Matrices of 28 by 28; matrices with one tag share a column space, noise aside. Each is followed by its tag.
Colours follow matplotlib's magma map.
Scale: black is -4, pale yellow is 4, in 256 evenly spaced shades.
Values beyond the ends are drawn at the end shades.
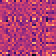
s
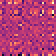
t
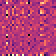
t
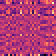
t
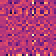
t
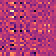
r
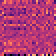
t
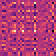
r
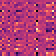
r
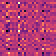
r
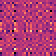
r
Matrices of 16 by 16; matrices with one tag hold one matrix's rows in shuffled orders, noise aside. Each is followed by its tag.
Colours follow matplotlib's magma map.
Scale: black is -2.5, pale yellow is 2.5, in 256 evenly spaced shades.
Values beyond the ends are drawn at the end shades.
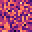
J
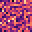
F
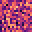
F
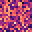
J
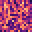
J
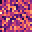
F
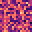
J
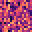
J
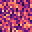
F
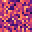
J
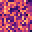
J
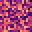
J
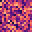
F
